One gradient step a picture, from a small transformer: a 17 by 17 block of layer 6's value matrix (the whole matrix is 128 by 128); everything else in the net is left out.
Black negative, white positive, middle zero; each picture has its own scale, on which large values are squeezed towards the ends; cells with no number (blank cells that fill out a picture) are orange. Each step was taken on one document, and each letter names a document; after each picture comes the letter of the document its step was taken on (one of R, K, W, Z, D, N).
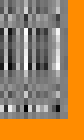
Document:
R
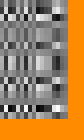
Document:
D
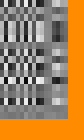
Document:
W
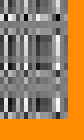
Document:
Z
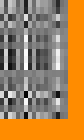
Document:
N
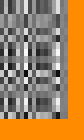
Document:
R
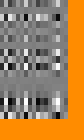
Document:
Z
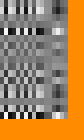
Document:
W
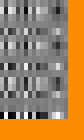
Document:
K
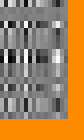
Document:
N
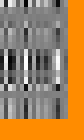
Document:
N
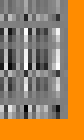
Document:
R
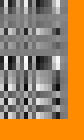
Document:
K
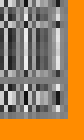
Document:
N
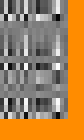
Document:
Z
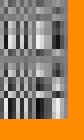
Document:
D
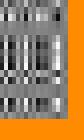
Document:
Z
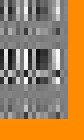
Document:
R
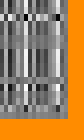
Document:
R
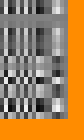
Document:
D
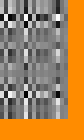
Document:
N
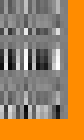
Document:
R
